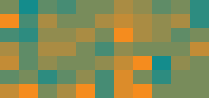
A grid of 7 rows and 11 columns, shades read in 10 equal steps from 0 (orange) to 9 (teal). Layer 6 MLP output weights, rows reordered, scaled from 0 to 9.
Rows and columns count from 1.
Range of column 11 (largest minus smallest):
6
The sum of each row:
63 43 49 48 46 60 33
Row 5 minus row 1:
-3 -3 -2 -2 0 -1 -1 -4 3 -1 -3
